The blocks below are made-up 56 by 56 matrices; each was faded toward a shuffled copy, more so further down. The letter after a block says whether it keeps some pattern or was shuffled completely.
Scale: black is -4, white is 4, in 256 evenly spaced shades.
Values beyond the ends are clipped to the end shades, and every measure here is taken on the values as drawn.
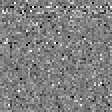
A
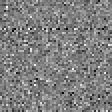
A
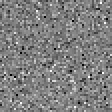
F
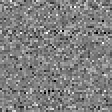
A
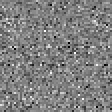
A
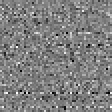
A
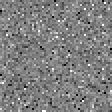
F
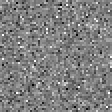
F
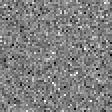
F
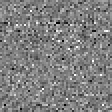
A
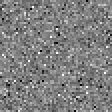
F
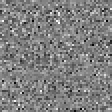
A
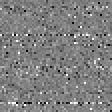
A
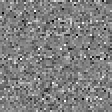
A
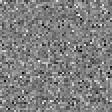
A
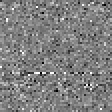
A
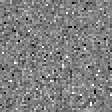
F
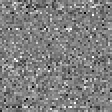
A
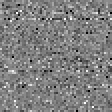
A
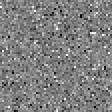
F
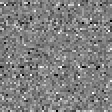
A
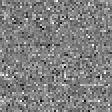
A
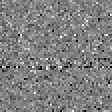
A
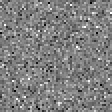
F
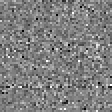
A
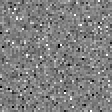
F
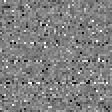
A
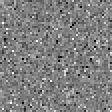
F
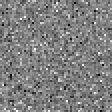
F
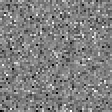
F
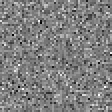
F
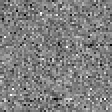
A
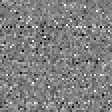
A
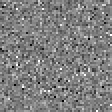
F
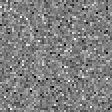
F
